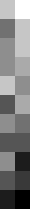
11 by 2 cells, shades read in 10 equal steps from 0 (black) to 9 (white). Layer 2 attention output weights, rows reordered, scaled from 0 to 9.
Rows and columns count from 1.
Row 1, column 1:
7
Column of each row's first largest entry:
2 2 2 2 1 2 1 1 1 1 1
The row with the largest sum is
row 1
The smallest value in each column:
1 0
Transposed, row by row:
7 4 5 5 7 3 5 3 5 3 1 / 9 7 7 6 5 6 4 3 1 2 0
